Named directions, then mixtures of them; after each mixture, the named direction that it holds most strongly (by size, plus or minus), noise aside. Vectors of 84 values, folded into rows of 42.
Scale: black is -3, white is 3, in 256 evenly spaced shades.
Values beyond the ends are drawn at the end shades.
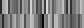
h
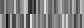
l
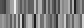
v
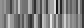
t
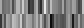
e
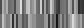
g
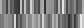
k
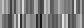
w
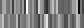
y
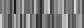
w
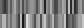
v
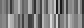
t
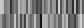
w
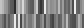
w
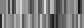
e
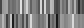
g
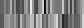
w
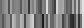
h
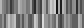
t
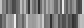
k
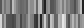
e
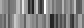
e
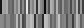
y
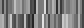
t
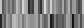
e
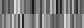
t
